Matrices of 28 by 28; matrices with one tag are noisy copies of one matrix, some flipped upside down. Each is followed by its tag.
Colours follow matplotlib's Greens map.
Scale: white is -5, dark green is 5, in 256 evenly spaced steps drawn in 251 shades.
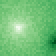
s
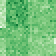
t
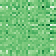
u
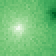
s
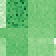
t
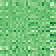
u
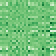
u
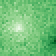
s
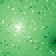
s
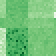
t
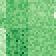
t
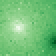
s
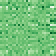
u
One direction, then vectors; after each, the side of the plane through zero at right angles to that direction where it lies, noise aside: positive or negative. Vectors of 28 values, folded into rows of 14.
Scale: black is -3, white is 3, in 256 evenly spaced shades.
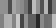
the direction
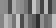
positive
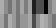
negative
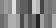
positive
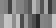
positive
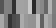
negative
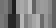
negative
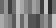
positive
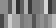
positive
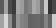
positive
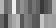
positive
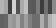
positive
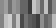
positive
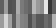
positive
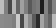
positive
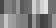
positive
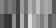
negative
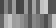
positive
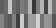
negative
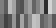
negative
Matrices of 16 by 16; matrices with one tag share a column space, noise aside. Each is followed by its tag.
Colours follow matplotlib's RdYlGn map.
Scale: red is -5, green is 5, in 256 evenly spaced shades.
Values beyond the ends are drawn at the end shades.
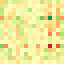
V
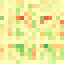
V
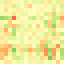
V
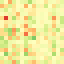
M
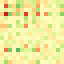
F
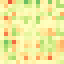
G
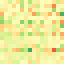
F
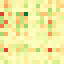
F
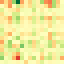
G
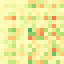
M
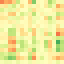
G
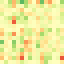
G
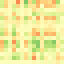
G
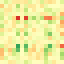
V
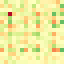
F
